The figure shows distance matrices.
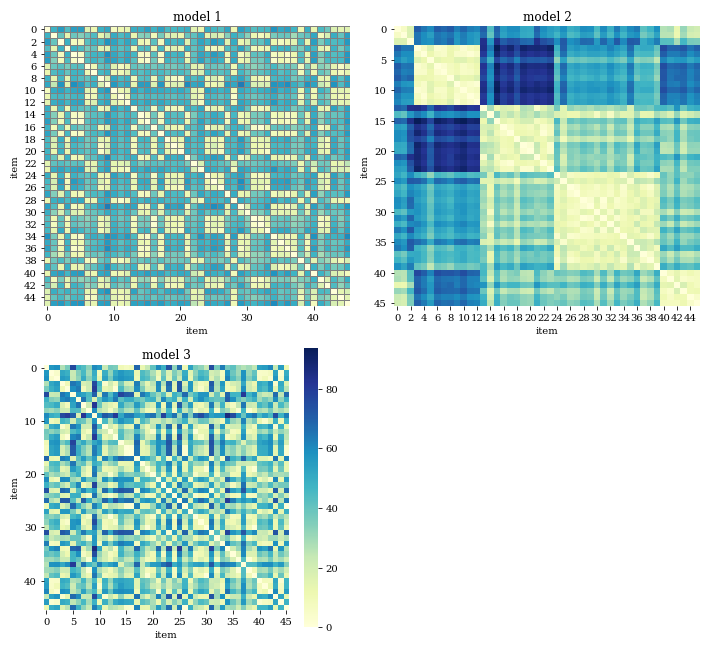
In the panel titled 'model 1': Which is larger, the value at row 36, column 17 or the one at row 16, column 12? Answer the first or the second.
the second
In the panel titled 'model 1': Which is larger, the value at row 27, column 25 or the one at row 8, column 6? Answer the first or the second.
the first
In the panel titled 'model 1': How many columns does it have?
46
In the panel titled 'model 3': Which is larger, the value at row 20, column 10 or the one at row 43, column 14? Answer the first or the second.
the second
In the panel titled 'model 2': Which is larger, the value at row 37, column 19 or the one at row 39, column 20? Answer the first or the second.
the second
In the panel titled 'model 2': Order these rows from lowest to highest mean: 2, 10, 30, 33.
30, 33, 10, 2
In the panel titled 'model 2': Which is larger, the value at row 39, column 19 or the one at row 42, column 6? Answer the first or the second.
the second
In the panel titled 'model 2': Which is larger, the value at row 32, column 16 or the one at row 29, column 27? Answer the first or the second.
the first
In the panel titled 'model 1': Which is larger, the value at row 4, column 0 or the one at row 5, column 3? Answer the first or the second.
the first
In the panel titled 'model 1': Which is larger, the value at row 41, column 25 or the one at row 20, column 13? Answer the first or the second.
the first
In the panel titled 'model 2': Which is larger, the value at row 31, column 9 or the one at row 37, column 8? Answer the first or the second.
the first
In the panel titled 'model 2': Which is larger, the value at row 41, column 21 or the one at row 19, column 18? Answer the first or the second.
the first
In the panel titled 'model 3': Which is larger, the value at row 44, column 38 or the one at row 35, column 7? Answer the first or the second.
the first
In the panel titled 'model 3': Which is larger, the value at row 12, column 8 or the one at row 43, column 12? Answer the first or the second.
the second
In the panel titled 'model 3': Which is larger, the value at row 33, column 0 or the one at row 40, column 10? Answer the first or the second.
the first
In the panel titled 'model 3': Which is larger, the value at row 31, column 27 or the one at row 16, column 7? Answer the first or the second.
the second
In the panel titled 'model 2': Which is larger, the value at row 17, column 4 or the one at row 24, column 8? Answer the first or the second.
the first
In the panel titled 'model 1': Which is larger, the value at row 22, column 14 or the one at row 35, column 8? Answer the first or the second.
the second
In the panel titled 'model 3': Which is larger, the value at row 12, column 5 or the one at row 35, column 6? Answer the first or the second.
the second
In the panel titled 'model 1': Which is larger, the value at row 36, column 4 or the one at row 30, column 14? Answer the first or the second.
the second
